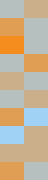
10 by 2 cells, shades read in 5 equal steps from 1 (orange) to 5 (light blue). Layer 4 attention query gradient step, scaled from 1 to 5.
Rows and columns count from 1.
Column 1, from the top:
4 2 1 4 3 4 2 5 3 2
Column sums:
30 35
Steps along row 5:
up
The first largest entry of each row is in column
1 2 2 1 2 1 2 1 1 2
